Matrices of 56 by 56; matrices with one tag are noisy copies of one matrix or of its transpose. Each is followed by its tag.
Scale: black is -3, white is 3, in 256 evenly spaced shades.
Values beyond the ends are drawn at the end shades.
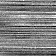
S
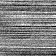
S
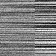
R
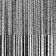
R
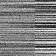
R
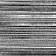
S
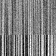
R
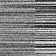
R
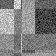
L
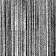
S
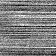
S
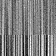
R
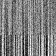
R
